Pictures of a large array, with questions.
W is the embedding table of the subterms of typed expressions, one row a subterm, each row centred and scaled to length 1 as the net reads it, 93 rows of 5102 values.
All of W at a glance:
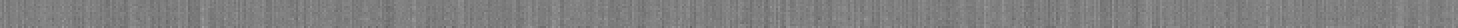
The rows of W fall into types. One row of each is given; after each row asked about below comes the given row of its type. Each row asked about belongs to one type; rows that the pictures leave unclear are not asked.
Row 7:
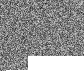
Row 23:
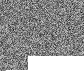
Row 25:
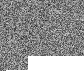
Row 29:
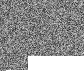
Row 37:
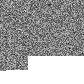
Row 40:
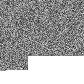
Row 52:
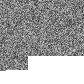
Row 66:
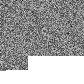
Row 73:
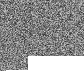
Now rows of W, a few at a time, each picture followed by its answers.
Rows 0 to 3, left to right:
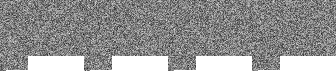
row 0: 25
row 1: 23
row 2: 52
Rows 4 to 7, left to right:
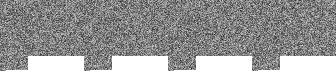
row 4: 73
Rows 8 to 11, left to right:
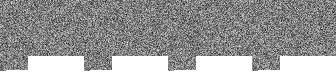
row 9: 40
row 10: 7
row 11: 23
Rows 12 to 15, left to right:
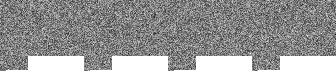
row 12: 66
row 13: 73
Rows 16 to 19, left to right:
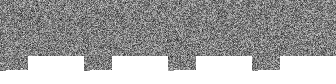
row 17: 52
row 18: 40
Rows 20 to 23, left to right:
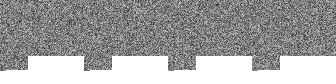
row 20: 52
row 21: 25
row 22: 37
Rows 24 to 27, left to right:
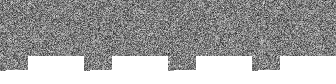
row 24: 23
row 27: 25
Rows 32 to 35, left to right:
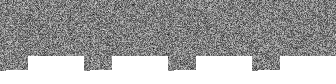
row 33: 37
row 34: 66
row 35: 23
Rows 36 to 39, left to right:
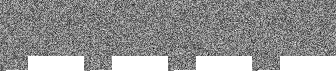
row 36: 52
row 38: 52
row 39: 40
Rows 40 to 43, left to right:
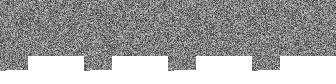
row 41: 25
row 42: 73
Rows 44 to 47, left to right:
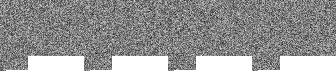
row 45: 29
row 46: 29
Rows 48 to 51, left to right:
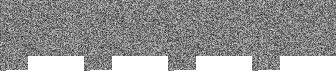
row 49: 52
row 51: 37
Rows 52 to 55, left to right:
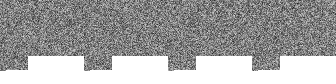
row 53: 66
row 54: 40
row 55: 7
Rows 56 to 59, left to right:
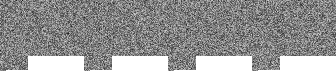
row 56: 66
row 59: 73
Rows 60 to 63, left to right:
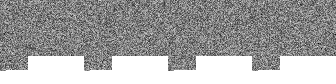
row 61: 40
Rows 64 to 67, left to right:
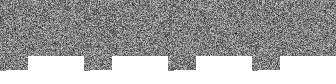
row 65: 73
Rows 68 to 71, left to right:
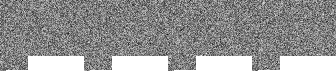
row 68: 66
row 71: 37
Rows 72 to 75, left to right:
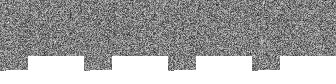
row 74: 37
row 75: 25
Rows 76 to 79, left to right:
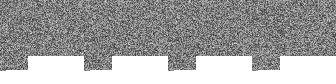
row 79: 73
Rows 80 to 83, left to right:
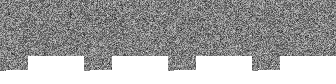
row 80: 25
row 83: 37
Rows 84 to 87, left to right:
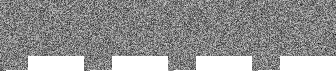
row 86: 40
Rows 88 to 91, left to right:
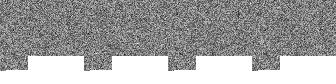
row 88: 23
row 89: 37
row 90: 25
